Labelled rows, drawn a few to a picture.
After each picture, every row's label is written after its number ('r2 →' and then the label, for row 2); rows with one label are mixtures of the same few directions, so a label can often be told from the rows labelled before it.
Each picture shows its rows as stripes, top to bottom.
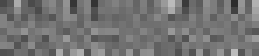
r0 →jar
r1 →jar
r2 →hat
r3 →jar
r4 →hat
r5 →hat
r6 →jar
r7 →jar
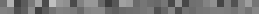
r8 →hat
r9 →jar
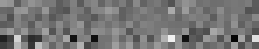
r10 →jar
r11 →hat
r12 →hat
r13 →jar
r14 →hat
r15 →jar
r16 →jar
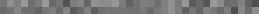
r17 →hat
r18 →jar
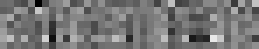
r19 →jar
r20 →jar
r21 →hat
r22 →hat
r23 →hat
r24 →hat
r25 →hat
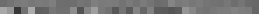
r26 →hat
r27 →jar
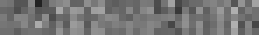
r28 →jar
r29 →jar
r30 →hat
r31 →jar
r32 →jar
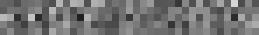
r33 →jar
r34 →hat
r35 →jar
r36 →hat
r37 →hat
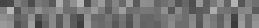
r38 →jar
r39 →hat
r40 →jar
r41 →jar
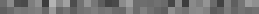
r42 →hat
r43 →hat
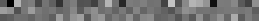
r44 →hat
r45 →jar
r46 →jar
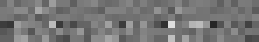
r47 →hat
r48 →jar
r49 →jar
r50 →hat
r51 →jar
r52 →hat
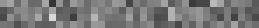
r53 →hat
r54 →hat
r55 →hat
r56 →jar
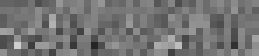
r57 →jar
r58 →jar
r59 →hat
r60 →hat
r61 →jar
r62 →jar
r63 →jar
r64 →hat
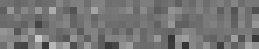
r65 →jar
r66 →hat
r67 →jar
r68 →jar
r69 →jar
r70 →jar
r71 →hat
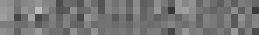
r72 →jar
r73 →jar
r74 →jar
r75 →jar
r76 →jar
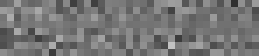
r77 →jar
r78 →jar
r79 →hat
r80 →hat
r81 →jar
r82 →jar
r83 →hat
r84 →hat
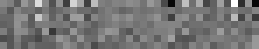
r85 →jar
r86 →hat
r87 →jar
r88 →jar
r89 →hat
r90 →jar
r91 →hat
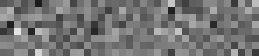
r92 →jar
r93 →hat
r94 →jar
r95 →hat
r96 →jar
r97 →hat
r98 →jar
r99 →jar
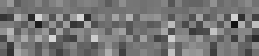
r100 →hat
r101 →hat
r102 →jar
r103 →jar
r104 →hat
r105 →hat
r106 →hat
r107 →hat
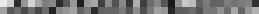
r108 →jar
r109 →hat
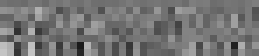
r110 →hat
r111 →jar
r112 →jar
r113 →jar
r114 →jar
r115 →hat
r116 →jar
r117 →jar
